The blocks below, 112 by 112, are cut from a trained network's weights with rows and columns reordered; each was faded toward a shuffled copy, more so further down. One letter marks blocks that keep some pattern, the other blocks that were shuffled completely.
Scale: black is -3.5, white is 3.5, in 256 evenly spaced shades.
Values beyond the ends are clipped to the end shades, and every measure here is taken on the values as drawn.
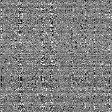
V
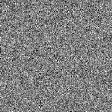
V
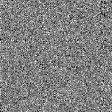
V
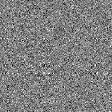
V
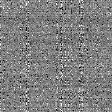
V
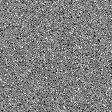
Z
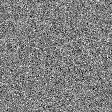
Z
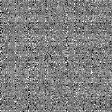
V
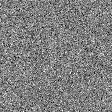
Z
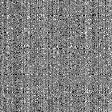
V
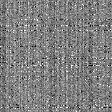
V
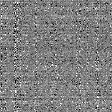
V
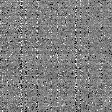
V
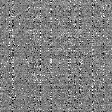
V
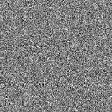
V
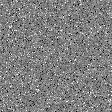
Z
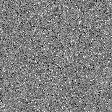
Z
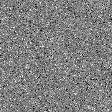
Z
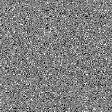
V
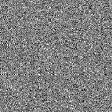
V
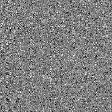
V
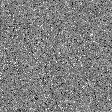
Z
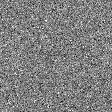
Z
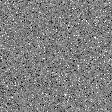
Z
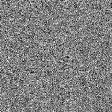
V
